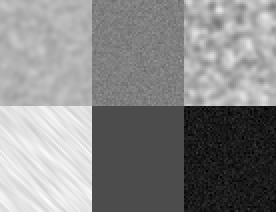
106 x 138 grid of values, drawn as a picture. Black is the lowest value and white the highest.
The table splits into 2 rows of 3 panels. Panel 1,1: high, blotchy, faint in contrast. Panel 1,2: middling, fine-grained, faint in contrast. Panel 1,3: high, blotchy. Panel 2,1: very high, slanting down to the right, faint in contrast. Panel 2,2: low, flat. Panel 2,3: very low, fine-grained, faint in contrast.
